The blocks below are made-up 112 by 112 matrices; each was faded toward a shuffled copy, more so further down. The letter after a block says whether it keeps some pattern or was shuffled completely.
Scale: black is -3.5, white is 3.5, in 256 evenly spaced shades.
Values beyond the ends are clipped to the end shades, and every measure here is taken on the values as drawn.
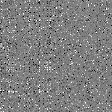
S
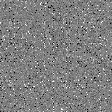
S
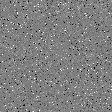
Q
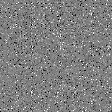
S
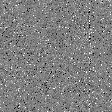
S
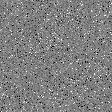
Q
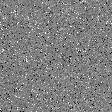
Q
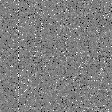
S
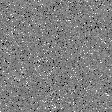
Q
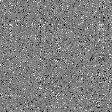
S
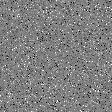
Q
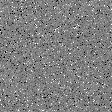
Q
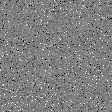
Q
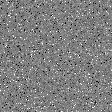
Q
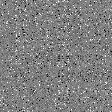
S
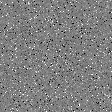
Q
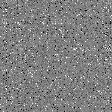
S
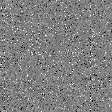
S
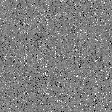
S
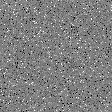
Q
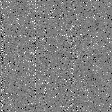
S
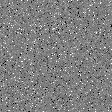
Q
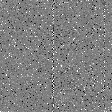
S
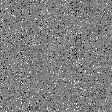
S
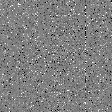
S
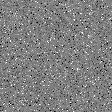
Q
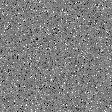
Q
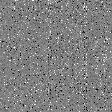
S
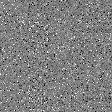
S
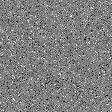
Q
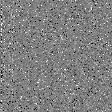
S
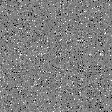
S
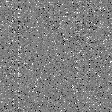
S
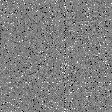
S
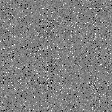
S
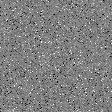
Q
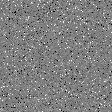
Q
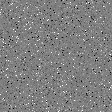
Q
